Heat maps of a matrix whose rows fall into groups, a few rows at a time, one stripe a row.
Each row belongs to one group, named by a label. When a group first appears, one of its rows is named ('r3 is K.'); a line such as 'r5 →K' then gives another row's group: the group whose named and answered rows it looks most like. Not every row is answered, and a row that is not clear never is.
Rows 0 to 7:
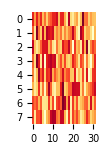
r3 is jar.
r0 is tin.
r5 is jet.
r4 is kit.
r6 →tin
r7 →tin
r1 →jar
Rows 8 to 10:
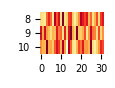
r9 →tin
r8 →jet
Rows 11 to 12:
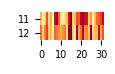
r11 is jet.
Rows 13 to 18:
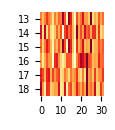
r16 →jet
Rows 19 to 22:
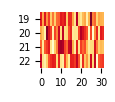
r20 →jet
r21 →tin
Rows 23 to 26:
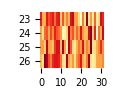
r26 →jar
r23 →kit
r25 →jet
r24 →jar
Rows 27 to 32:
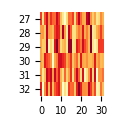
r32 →jar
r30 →tin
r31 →kit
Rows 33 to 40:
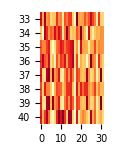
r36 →tin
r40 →tin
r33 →tin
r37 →kit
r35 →tin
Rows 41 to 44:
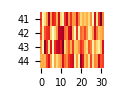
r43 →jar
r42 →tin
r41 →kit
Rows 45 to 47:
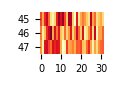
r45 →tin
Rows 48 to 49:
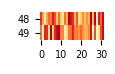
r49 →jar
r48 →kit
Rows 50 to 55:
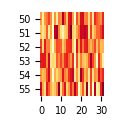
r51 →jet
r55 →kit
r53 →tin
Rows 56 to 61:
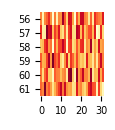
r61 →tin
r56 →jet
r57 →kit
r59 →kit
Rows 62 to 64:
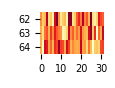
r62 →jet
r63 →jar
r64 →jar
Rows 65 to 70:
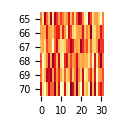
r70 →kit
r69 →kit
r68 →kit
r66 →jet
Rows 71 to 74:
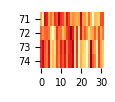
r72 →tin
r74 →tin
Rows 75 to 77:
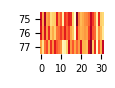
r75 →tin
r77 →jar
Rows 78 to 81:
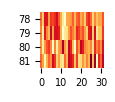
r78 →jar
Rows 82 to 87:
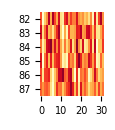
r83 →jar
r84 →kit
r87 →tin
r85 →jar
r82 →kit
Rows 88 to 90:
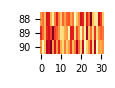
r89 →kit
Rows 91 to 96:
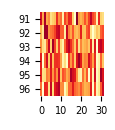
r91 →tin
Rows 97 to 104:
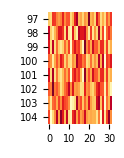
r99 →tin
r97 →jar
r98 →kit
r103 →jar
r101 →tin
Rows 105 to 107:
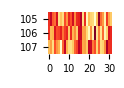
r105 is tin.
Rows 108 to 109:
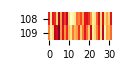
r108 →jar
